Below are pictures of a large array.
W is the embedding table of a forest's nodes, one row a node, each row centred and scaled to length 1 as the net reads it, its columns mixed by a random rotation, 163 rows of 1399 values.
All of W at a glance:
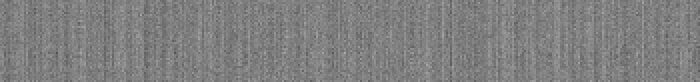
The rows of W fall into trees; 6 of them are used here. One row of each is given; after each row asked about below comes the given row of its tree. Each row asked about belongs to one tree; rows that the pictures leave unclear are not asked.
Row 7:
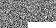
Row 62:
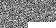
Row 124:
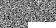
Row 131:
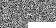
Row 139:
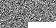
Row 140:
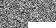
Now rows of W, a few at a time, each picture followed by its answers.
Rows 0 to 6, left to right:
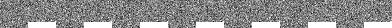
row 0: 131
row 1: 7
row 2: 124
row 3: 124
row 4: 7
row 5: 131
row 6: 139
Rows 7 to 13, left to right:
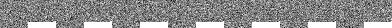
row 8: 139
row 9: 124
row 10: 62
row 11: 124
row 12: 124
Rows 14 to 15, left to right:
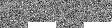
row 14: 62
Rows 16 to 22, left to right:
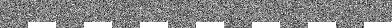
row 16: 131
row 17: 139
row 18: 131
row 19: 62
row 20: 140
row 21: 140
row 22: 124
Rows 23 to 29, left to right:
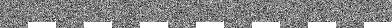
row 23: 131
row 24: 131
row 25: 131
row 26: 124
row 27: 131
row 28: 140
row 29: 140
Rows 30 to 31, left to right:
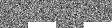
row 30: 139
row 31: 7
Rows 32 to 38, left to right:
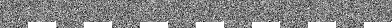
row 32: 131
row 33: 7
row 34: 124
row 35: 7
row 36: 124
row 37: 131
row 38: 140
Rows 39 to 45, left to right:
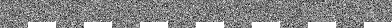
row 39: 62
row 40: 124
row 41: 62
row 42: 7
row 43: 7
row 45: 140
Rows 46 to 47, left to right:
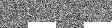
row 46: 131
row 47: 131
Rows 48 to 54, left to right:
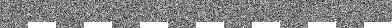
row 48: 131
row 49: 139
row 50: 131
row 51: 140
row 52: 124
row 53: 131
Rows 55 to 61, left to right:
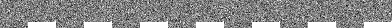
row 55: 7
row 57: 139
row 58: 131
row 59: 140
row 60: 7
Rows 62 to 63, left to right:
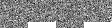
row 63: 131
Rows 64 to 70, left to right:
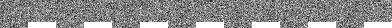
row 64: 131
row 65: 62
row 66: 131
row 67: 131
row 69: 62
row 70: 131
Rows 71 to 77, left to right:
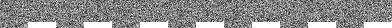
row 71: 62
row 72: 7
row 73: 62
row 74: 62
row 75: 62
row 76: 140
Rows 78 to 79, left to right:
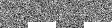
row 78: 7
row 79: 131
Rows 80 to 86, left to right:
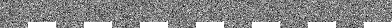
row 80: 62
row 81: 124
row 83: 139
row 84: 124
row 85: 7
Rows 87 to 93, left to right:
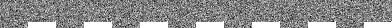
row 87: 62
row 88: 131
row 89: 131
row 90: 62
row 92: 131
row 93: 140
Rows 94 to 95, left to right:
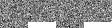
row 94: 131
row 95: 131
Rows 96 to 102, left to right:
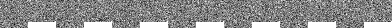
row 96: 124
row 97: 62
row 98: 131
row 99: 124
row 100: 7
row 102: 140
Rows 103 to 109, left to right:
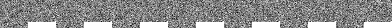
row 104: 124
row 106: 124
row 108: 124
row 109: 124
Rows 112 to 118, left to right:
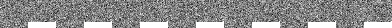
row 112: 124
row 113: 131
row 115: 131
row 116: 124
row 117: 140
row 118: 124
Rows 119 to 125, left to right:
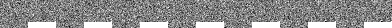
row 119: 139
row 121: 7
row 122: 124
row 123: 7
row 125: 124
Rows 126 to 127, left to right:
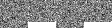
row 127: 124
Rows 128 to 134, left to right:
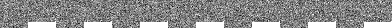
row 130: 124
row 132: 62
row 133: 139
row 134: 62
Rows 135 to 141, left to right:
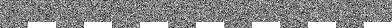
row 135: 124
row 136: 124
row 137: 62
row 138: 140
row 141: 131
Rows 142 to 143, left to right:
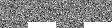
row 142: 7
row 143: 140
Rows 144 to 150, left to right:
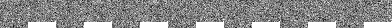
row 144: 131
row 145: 124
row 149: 62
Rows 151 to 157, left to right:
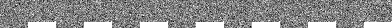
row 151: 139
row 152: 124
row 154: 7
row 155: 124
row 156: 62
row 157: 124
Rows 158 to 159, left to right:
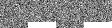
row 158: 139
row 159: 7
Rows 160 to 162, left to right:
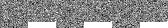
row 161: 124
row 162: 131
